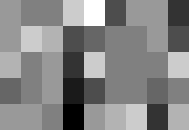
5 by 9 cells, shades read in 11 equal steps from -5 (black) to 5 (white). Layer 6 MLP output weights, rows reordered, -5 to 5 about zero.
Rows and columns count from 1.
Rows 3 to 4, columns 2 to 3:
0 1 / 0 1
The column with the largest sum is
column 5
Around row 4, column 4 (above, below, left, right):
-3 -5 1 -2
